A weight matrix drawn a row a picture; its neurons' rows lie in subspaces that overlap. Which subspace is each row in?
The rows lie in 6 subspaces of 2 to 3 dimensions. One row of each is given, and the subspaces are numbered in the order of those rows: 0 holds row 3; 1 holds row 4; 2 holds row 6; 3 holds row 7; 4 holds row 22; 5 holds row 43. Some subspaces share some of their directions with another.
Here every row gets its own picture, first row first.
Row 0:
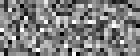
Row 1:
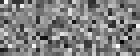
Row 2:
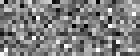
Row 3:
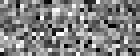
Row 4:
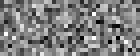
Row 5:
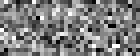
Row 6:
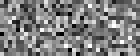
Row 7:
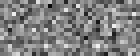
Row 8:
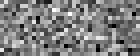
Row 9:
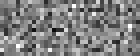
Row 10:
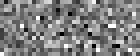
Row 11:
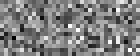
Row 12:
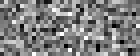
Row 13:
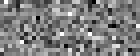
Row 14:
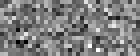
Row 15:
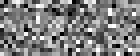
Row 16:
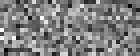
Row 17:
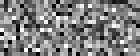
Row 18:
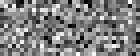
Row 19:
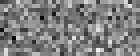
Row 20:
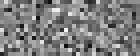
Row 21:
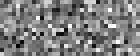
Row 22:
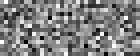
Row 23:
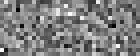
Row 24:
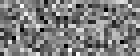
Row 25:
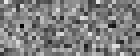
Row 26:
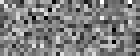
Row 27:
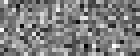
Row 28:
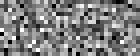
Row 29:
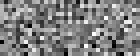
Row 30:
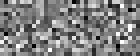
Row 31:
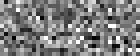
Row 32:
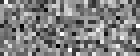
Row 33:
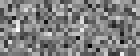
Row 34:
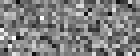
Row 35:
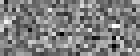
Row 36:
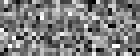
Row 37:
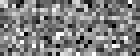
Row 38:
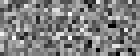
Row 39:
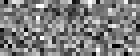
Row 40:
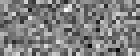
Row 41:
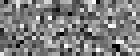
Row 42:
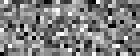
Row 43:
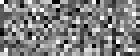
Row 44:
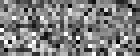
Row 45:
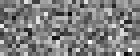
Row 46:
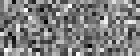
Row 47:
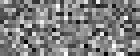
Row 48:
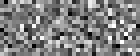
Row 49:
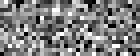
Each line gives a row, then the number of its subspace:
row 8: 3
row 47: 4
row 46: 3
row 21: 0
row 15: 4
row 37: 5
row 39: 4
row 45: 4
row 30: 0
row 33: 2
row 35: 1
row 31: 1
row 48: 0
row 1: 0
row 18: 5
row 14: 2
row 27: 4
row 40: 3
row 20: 1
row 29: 4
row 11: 1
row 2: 5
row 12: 3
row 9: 0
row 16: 3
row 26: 5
